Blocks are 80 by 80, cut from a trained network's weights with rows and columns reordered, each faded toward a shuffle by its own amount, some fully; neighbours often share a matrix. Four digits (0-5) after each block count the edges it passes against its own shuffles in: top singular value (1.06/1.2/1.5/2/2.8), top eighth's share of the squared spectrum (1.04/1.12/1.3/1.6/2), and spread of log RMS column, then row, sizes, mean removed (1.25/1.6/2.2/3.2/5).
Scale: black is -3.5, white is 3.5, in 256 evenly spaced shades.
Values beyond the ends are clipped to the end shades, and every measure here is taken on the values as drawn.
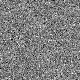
0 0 0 0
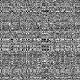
4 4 2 3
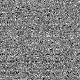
3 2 1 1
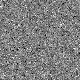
1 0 0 0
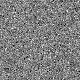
0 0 0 0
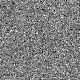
1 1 0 0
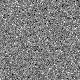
1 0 0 0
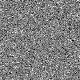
2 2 0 0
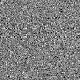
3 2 0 2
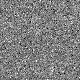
0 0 0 0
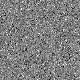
1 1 0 0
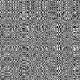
4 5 4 3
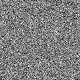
0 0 0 0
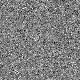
1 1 0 0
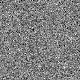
1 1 0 0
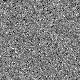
0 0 0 0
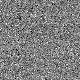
2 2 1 0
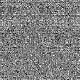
3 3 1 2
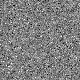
1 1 0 0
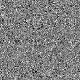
3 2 0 2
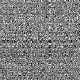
4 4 2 2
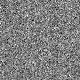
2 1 0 0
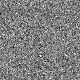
1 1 0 0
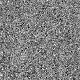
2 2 0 1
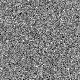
2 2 0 0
